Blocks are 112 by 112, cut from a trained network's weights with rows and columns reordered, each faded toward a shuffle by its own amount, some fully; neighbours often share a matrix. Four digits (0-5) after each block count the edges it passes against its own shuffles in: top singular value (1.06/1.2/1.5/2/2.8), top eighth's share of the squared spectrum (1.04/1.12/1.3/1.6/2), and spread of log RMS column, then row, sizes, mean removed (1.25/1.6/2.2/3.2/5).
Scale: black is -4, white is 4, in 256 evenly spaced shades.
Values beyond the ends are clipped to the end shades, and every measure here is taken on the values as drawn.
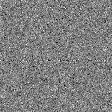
2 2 1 1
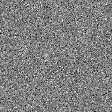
2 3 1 1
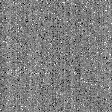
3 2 0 2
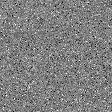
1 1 0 0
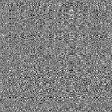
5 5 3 4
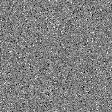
2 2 1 0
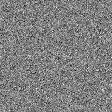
3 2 0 1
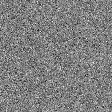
1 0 0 0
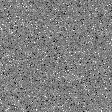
0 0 0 0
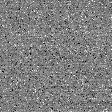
2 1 1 0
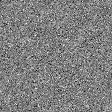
1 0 0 0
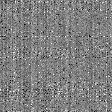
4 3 0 3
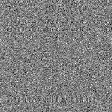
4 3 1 2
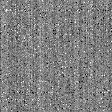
3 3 0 2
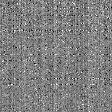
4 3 0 3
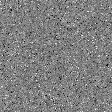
0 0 0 0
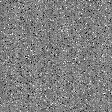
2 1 0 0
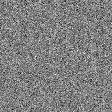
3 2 0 0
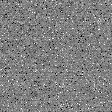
2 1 1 0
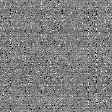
3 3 3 0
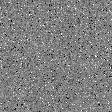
0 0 0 0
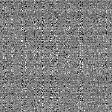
3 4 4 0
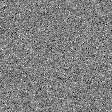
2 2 0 0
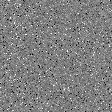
0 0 0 0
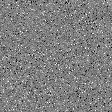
0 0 0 0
